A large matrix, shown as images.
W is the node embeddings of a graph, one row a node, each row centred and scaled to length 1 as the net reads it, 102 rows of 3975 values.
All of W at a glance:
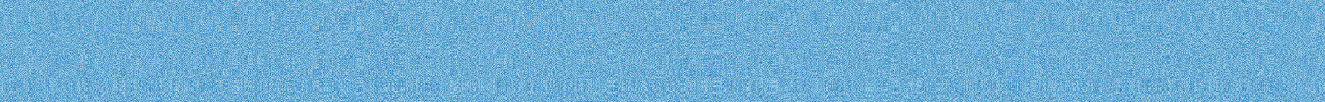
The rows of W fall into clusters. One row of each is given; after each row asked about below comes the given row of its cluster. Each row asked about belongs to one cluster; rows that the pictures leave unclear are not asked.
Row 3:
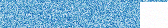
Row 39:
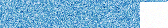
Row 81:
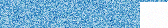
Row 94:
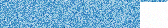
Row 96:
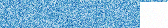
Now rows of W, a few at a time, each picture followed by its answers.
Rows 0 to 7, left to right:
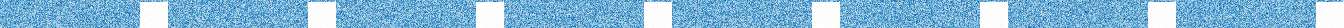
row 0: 96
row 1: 94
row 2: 96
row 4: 81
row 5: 3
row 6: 39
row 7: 94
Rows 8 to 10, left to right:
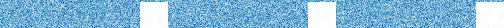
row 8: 39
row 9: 39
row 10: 81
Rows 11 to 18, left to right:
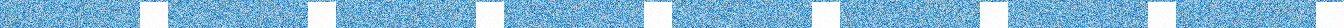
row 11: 94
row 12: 96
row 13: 94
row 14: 3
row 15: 96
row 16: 94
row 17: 3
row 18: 94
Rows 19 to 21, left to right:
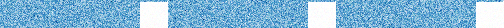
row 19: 3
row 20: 3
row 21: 94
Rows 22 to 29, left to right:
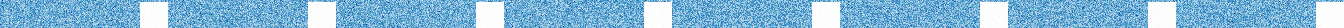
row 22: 81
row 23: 3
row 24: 94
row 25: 39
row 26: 81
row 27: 3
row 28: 81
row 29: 3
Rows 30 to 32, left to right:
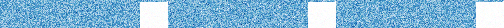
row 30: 81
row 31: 39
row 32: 94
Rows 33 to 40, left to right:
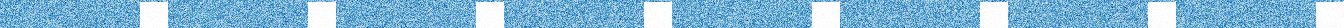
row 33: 96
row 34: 96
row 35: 81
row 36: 39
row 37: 96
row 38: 94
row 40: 81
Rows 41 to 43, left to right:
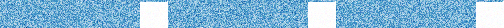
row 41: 3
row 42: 39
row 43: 94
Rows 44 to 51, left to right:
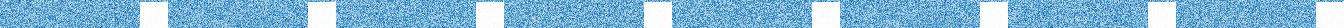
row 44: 96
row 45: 96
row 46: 3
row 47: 94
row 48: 39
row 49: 96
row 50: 81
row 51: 94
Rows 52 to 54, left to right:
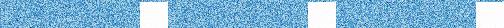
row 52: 81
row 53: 81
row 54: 94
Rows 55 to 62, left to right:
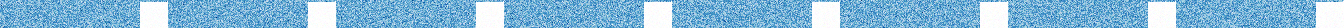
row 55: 3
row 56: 96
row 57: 96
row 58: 3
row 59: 3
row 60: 81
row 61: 3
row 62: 96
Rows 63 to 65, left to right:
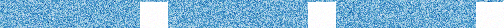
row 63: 3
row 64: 81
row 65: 94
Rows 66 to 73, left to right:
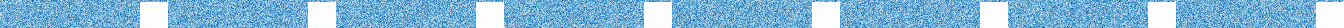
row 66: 3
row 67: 81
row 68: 3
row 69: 39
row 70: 94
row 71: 94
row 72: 39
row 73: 94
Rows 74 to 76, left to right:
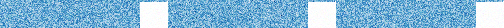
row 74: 39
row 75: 3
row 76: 96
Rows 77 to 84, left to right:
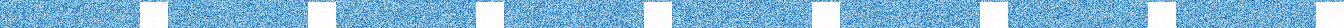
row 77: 94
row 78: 81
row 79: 39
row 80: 81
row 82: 81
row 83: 96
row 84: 96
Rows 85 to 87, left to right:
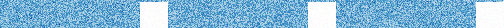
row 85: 81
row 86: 81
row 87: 96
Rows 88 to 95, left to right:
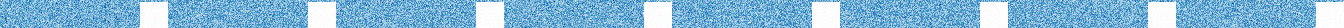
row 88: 96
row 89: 96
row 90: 96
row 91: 39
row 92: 81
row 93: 81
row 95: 96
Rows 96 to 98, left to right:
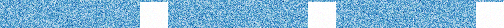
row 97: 3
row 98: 3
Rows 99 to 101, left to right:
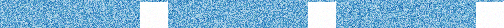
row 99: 94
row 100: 96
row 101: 94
